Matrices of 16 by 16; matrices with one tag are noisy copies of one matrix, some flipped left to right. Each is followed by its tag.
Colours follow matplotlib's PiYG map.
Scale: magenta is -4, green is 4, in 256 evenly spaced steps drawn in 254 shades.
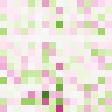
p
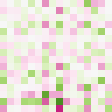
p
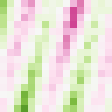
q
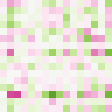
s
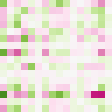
s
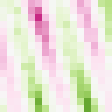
q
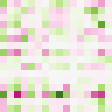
s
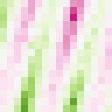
q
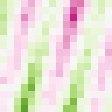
q
